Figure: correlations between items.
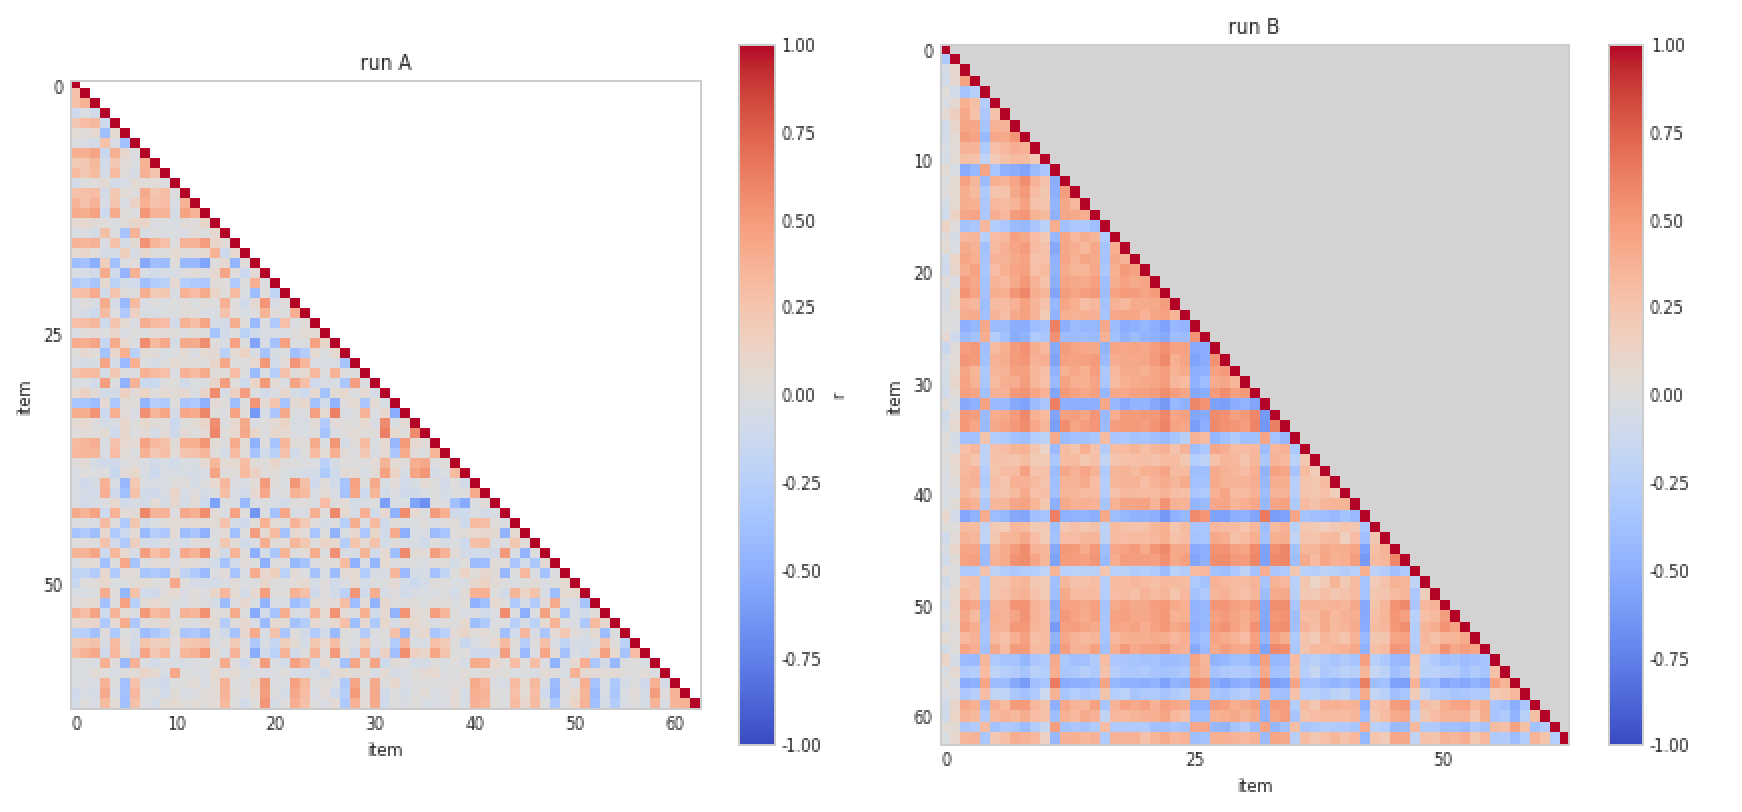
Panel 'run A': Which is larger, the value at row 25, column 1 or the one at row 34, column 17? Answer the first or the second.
the second
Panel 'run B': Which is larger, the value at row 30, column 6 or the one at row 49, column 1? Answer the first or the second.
the first
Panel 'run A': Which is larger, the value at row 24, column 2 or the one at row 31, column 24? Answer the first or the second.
the first
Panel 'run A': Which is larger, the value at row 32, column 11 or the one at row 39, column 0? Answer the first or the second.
the second
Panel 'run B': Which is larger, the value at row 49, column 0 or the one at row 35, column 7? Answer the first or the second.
the first
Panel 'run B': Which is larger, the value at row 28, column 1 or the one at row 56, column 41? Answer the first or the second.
the first
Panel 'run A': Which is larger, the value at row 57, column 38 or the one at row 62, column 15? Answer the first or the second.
the second
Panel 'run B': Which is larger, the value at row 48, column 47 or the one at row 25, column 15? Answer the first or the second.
the first
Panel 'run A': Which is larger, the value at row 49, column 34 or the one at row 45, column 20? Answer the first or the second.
the second
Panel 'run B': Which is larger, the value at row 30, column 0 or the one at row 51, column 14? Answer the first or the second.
the second
